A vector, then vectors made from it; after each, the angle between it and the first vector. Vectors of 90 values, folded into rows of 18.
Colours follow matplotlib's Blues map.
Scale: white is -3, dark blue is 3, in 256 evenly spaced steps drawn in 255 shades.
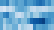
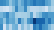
nearly parallel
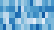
partly opposed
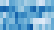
nearly opposite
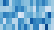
partly aligned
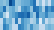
partly opposed
